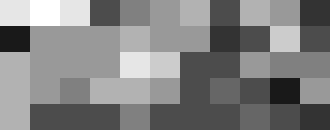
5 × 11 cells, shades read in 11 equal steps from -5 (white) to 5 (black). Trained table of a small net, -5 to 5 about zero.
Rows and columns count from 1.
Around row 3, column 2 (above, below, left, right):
-1 -1 -2 -1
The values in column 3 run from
-4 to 2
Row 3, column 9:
-1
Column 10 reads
-1 -3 0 4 2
